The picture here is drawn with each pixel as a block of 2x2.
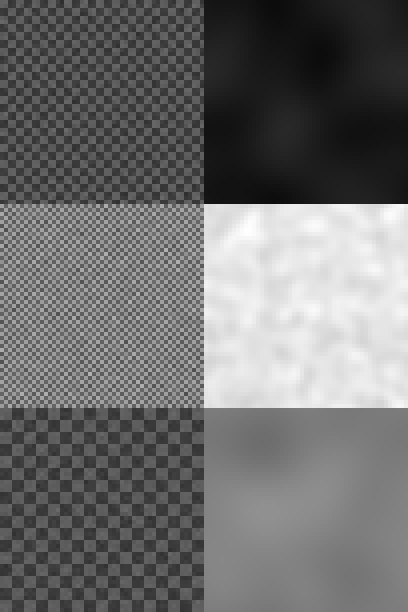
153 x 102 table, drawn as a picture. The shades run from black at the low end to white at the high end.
The table splits into 3 rows of 2 panels. Panel 1,1: low, checkered. Panel 1,2: very low, smooth, faint in contrast. Panel 2,1: middling, checkered, strong in contrast. Panel 2,2: very high, blotchy, faint in contrast. Panel 3,1: low, checkered. Panel 3,2: middling, smooth, faint in contrast.
